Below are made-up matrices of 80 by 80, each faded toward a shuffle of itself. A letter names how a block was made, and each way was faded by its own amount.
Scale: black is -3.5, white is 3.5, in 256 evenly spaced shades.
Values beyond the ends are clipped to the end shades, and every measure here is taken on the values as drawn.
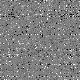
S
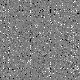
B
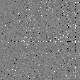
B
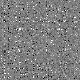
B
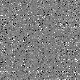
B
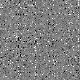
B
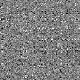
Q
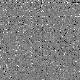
S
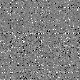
S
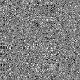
Q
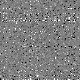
S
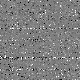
S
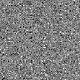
Q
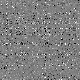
S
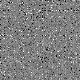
B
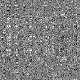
Q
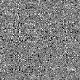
Q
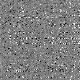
S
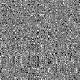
Q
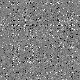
B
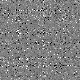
S
